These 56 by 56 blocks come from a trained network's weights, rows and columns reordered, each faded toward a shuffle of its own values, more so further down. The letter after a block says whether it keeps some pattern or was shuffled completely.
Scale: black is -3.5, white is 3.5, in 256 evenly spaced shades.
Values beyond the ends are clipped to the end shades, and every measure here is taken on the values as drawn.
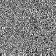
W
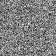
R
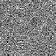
W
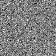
W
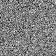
R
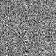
W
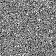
R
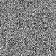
W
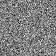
R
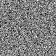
R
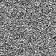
W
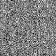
W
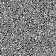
R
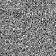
W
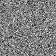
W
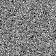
R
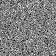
R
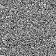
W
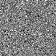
W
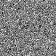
R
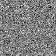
W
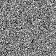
R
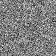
R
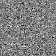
W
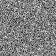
R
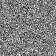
R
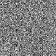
W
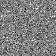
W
